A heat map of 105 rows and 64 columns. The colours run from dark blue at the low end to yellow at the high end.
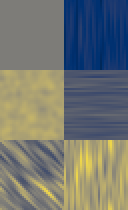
The table splits into 3 rows of 2 panels. Panel 1,1: middling, flat. Panel 1,2: very low, streaked downward, faint in contrast. Panel 2,1: high, blotchy, faint in contrast. Panel 2,2: low, streaked across, faint in contrast. Panel 3,1: middling, slanting down to the right, strong in contrast. Panel 3,2: high, streaked downward.
